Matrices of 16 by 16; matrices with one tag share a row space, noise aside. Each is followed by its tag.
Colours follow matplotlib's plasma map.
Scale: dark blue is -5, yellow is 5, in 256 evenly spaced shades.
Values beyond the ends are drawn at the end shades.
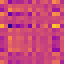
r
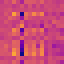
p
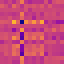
p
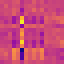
p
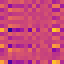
r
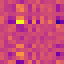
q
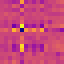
p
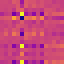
p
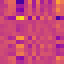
q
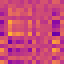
r
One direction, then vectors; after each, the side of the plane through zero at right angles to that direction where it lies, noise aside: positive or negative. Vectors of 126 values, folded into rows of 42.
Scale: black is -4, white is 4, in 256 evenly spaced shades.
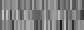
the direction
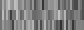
positive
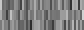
negative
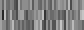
negative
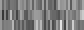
negative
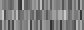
positive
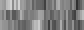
negative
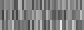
negative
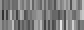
negative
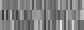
negative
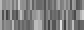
negative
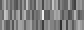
positive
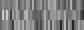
positive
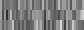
negative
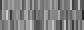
positive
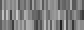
positive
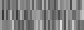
negative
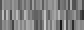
positive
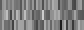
positive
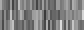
negative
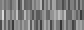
positive
